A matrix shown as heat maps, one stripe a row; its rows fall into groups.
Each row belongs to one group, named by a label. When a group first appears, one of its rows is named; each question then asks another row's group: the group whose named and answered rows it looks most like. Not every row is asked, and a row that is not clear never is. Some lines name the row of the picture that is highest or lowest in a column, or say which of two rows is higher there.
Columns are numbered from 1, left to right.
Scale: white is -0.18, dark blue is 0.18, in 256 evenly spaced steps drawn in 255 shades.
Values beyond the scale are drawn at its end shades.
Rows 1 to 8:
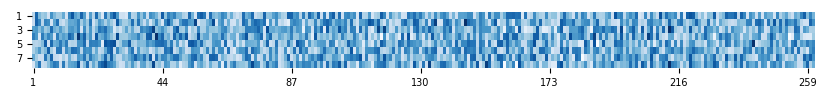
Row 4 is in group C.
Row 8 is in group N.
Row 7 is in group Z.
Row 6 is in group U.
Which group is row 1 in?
Z
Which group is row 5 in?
Z
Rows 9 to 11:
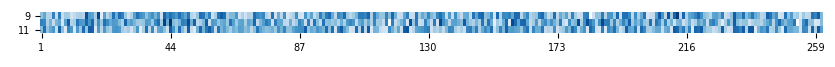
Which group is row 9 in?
Z
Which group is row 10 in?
C
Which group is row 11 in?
Z
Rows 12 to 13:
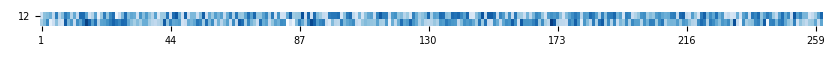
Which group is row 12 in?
U
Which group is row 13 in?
N
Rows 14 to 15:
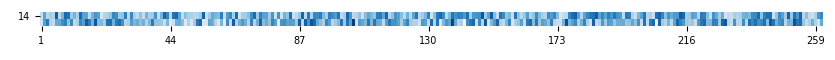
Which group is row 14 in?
U
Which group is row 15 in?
N
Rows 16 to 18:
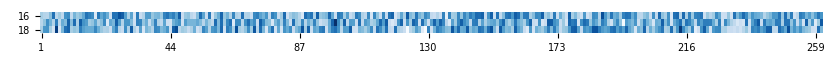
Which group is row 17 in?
U
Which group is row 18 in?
U
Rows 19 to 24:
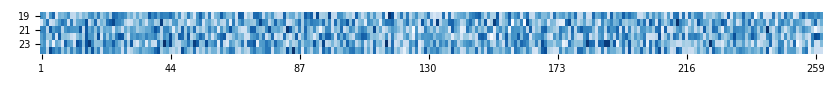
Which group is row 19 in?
Z
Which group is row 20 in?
N
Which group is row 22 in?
Z
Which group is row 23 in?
C
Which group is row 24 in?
C
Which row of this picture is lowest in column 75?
19
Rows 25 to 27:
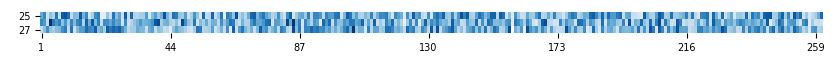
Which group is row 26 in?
C
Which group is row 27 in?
N
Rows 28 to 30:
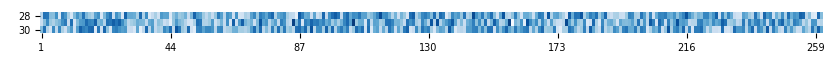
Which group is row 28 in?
U
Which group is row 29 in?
N
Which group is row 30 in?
Z
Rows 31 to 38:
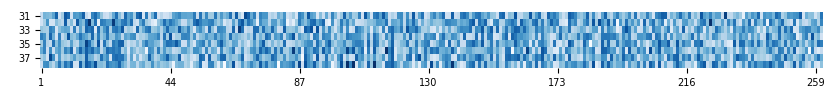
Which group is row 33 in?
Z
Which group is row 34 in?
C
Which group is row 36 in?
C
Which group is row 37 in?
Z
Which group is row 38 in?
N
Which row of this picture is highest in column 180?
34
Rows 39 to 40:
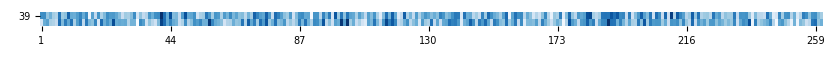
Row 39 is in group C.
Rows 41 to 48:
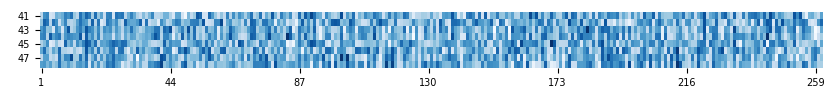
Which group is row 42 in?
U
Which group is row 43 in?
C
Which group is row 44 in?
C
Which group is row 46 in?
Z
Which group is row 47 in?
N
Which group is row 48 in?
C
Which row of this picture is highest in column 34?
42
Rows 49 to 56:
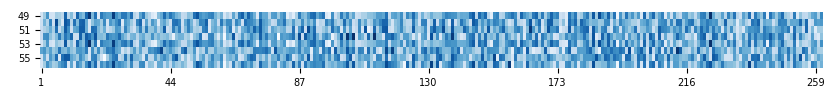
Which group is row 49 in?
N
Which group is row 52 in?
N
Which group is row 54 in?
C
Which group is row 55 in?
U
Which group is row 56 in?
N
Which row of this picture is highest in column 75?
54
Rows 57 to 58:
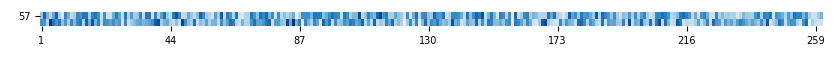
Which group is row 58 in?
C
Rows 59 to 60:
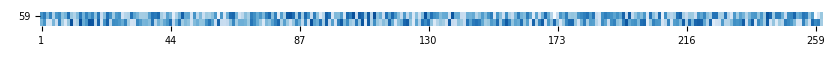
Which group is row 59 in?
C
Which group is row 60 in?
Z
